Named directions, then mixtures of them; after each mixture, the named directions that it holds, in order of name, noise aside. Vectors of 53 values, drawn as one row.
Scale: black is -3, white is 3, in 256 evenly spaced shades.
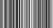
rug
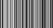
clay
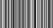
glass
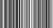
rug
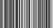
rug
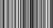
rug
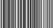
clay, rug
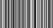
glass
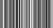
rug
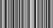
glass, rug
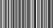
glass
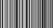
clay, rug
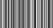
glass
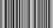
glass, rug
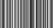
glass, rug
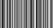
glass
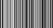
clay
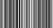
rug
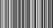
clay, glass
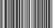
glass, rug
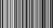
clay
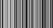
clay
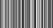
clay, glass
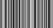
glass, rug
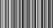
clay, glass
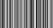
glass
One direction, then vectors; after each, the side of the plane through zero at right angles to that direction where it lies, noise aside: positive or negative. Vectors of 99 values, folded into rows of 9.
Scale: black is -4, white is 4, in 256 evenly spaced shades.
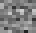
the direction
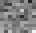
positive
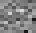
positive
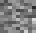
negative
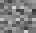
negative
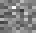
negative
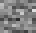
positive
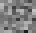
positive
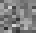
positive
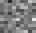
negative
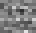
negative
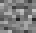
positive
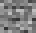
positive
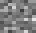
negative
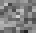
positive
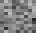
positive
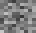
positive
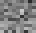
positive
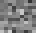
positive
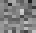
positive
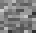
negative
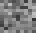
positive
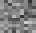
positive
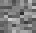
negative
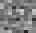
positive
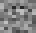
positive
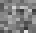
negative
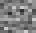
negative
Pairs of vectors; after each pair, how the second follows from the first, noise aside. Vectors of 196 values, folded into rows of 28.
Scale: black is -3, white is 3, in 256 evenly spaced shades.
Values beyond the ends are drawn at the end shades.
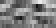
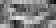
wrapped around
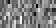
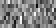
sign-scrambled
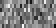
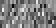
wrapped around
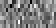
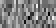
wrapped around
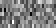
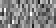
sign-scrambled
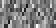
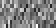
sign-scrambled
